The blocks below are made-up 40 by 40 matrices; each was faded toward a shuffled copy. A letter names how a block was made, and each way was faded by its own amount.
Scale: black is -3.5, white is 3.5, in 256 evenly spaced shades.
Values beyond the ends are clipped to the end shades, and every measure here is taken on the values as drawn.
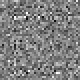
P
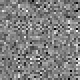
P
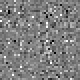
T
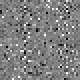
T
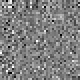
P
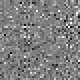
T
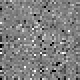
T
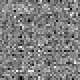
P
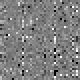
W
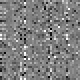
W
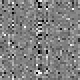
W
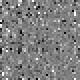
T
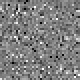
T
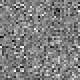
P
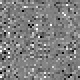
T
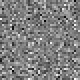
P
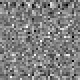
P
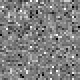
T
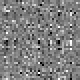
W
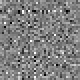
P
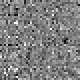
P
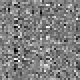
P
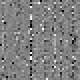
W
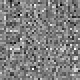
P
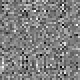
P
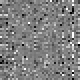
W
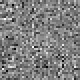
P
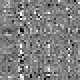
W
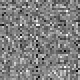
P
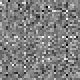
P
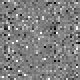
T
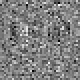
P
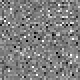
T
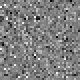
T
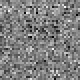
P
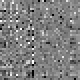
W
